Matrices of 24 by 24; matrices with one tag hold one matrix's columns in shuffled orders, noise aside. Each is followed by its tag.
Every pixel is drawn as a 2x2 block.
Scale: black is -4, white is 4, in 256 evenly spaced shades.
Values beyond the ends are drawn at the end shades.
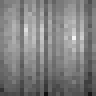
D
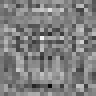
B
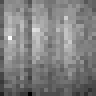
D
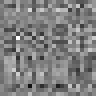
B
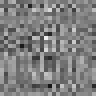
B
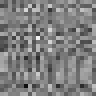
B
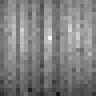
D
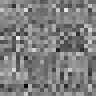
B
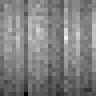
D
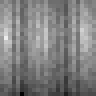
D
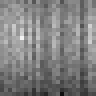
D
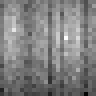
D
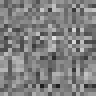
B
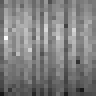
D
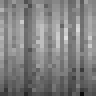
D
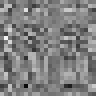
B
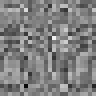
B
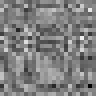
B
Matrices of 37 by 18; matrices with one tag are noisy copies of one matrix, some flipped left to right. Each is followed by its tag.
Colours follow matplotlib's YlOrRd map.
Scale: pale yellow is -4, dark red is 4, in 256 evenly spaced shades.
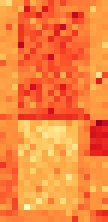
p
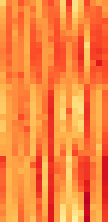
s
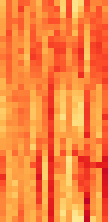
s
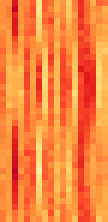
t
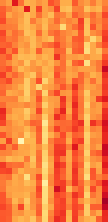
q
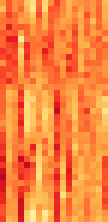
s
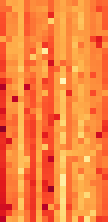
q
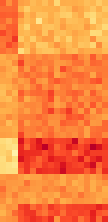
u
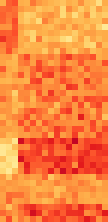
u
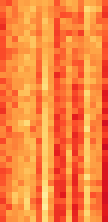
q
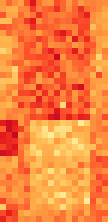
p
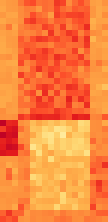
p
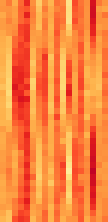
t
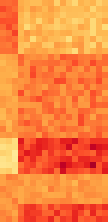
u
